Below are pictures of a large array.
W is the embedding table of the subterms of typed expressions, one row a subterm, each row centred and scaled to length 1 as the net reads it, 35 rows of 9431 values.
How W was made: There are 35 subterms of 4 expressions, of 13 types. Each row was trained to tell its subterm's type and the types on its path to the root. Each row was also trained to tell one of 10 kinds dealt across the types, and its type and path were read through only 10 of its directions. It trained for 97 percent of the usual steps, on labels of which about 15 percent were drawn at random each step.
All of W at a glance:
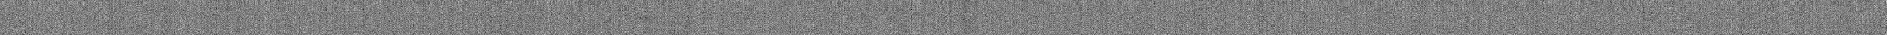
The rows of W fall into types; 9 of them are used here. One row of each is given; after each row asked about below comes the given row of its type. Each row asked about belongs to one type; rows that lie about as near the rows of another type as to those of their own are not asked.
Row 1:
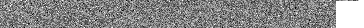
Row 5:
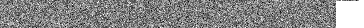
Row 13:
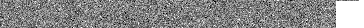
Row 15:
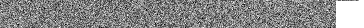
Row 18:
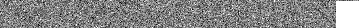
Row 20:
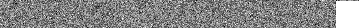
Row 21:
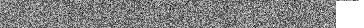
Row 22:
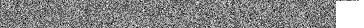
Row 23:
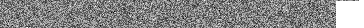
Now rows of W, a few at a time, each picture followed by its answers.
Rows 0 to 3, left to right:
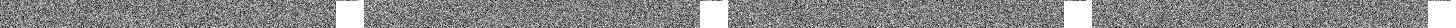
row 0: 22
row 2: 1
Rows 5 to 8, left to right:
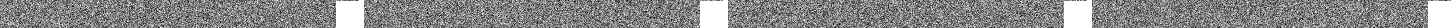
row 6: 20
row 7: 5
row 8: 22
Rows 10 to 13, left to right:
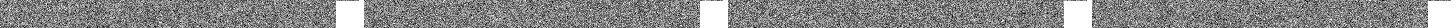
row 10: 5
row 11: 1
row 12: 23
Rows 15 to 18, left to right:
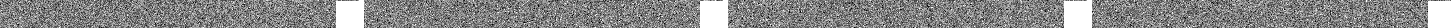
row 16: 21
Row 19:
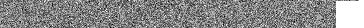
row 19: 15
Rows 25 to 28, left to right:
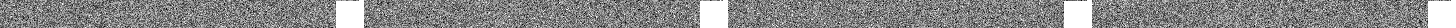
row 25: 20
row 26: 20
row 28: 20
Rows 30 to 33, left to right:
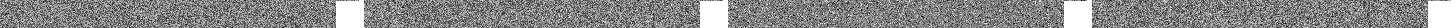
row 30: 23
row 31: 1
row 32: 1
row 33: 22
